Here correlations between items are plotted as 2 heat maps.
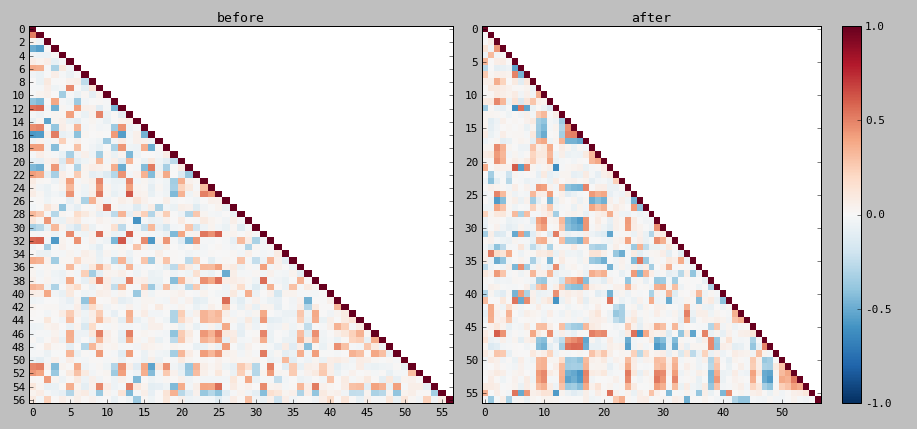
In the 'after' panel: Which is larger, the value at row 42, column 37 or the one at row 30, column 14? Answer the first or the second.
the first
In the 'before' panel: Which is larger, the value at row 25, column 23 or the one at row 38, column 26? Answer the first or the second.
the first
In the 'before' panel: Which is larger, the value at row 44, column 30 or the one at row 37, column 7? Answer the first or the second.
the second
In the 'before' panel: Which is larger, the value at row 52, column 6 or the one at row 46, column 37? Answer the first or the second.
the first
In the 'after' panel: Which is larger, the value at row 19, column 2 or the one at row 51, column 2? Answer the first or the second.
the first
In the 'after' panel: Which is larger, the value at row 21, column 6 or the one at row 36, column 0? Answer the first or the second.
the second
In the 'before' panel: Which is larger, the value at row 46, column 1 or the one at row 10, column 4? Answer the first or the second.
the first
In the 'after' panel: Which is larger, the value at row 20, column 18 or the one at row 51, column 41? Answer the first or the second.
the first
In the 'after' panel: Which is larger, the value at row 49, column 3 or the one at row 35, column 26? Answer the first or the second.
the second
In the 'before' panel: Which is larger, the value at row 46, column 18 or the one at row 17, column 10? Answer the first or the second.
the first
